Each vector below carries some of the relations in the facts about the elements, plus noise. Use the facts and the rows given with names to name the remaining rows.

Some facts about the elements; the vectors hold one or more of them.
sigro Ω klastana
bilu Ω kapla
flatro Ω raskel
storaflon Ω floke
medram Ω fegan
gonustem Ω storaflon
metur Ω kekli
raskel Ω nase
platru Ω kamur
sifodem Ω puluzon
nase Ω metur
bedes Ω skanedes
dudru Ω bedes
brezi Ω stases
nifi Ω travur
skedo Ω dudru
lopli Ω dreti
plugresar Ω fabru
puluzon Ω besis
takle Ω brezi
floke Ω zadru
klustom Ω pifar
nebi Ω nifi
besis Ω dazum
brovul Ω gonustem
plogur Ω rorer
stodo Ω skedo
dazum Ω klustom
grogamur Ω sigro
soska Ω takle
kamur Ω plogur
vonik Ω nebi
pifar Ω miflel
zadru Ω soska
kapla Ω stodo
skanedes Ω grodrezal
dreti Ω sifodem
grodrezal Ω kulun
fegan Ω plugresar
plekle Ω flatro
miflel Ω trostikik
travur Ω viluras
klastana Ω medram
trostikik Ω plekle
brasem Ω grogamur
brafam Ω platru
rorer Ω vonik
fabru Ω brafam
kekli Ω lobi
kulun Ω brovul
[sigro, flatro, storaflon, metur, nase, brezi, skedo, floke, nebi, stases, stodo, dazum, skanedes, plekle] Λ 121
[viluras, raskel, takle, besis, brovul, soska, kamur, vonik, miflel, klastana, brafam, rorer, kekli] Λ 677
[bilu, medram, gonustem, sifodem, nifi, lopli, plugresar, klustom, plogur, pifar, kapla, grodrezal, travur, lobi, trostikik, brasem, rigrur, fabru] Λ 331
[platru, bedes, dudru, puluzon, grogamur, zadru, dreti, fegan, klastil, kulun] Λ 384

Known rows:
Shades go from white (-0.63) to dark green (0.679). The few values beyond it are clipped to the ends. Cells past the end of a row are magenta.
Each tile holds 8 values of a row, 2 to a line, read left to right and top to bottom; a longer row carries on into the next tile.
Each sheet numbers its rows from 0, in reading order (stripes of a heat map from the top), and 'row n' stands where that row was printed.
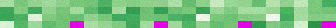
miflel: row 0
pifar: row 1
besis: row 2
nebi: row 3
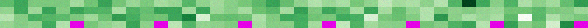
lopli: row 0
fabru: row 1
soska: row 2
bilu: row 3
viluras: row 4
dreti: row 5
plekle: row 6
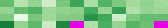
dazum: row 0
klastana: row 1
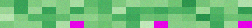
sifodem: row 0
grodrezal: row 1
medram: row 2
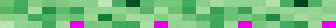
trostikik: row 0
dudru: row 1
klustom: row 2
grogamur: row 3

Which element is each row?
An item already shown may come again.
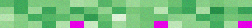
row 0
lopli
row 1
raskel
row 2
trostikik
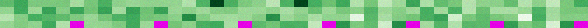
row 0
lopli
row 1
klustom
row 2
klastil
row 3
kulun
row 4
stodo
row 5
brafam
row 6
nebi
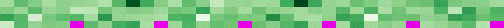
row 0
kekli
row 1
puluzon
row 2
besis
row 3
fegan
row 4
brovul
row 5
lobi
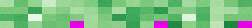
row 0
besis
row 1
plogur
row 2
sigro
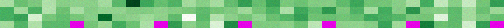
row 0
brafam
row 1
zadru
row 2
flatro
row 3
gonustem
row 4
brasem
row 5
skanedes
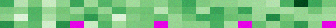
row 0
skedo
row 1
raskel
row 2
rigrur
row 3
platru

